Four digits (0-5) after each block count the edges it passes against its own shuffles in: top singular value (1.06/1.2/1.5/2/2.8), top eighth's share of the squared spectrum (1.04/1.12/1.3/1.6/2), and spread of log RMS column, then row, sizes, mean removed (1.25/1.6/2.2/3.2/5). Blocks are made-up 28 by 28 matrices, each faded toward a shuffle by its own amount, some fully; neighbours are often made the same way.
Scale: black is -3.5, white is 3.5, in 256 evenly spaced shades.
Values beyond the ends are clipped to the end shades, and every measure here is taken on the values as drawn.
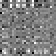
4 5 2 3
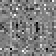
3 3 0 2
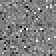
0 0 0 0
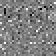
3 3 0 1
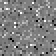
0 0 0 0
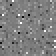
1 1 0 0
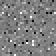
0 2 0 0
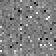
1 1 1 0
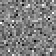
0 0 0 0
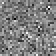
0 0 0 0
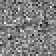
0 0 0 0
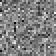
0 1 1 0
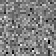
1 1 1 0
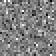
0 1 0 0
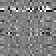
4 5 2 3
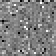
2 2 0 1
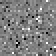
1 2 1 0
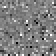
2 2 0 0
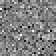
1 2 0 1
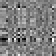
4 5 2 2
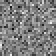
1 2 0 0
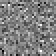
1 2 0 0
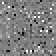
2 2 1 0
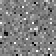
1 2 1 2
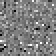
2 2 0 0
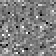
2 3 1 0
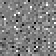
3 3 0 1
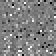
2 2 1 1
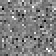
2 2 0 0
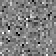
2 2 0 0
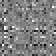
3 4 2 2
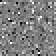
2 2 0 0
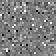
2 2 0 0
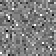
1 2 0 0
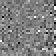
2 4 2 0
